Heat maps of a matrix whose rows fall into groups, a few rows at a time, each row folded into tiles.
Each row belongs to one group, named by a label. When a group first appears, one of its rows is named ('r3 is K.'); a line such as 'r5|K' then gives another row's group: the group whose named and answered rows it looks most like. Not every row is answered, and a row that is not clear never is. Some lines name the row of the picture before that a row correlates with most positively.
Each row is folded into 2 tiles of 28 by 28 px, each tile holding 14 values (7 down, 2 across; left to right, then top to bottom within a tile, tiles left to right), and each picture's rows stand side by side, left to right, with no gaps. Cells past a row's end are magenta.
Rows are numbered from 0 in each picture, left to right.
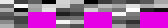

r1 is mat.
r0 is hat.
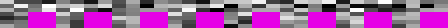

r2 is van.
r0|hat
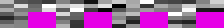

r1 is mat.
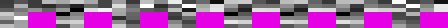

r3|hat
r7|hat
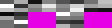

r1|mat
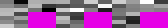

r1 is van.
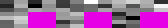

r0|van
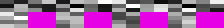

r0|van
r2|hat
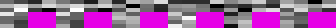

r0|mat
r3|van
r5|mat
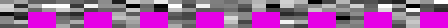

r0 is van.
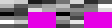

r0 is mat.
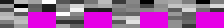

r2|van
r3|mat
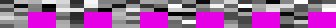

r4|hat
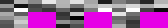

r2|mat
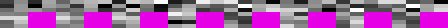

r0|van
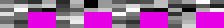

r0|mat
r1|van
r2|mat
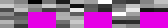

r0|mat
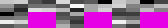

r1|hat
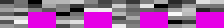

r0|van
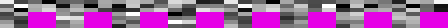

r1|van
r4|hat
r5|hat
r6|van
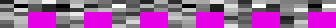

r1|van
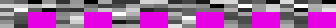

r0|mat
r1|van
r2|mat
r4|hat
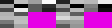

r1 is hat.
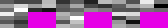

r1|van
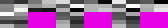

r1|hat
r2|hat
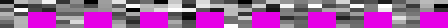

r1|van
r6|hat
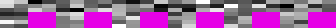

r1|van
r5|van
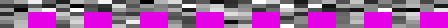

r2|van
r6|van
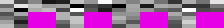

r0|hat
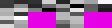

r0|van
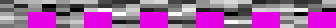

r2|mat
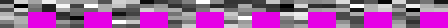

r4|van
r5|van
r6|hat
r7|hat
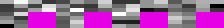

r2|mat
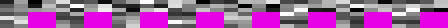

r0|van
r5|mat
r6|hat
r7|mat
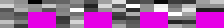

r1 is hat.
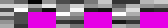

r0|mat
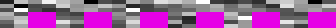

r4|van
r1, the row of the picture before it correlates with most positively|0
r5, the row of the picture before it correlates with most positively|0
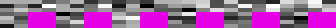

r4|hat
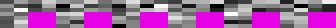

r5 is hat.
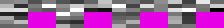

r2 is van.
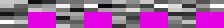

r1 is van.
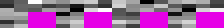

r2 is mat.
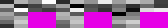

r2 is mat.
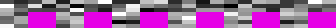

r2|mat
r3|van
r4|van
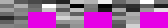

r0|hat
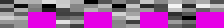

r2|van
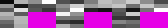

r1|mat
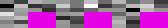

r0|van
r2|hat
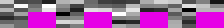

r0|hat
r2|mat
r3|hat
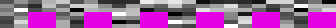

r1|hat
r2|mat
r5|hat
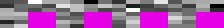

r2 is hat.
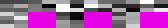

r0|van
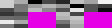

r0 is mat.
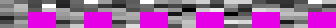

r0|hat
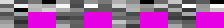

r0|hat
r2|mat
